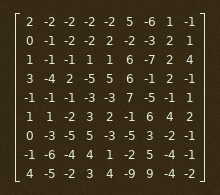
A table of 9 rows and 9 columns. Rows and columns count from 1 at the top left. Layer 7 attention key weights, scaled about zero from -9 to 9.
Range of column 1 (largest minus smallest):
5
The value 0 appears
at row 2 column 1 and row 7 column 1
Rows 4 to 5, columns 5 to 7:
5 6 -1 / -3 7 -5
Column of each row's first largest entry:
6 5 6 6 6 7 4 7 7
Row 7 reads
0 -3 -5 5 -3 -5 3 -2 -1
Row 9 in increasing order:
-9 -5 -4 -2 -2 3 4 4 9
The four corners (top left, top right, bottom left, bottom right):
2 -1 4 -2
